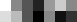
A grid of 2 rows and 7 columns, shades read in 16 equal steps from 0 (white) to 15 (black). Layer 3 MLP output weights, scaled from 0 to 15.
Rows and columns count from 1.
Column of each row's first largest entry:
4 4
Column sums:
2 11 20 28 13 17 19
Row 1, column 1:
0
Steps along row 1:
up up up down down up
